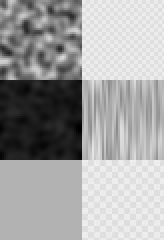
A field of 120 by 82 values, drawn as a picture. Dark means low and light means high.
It is made of 3 by 2 panels. Panel 1,1: middling, blotchy, strong in contrast. Panel 1,2: very high, checkered, faint in contrast. Panel 2,1: very low, blotchy, faint in contrast. Panel 2,2: high, streaked downward. Panel 3,1: high, flat. Panel 3,2: very high, checkered, faint in contrast.
